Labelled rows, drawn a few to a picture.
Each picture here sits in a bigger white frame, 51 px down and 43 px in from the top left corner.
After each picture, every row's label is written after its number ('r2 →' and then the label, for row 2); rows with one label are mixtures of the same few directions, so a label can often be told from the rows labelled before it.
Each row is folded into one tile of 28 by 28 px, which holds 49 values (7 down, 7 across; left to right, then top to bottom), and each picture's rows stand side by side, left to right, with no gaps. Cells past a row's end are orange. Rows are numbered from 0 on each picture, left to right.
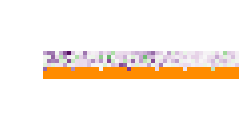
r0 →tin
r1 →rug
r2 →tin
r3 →tin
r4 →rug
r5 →tin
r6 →rug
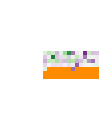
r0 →tin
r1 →rug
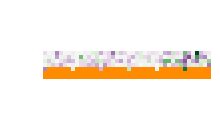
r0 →rug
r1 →tin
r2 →rug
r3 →rug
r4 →rug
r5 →rug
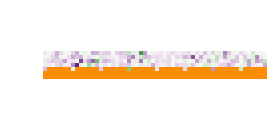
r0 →rug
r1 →rug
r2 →tin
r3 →rug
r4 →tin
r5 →tin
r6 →rug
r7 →tin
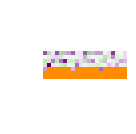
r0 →rug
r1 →rug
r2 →rug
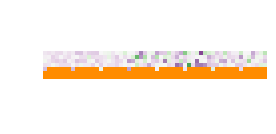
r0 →rug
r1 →tin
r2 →tin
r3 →tin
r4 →tin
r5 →rug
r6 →rug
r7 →tin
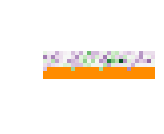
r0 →tin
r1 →rug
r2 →rug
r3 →rug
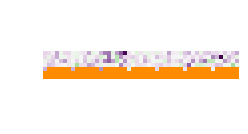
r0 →rug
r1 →rug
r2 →tin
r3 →tin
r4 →tin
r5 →rug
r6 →tin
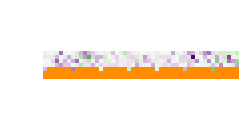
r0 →rug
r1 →tin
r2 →tin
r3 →tin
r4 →rug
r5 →tin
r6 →tin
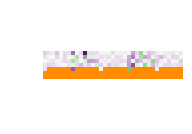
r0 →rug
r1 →rug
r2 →tin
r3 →rug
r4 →rug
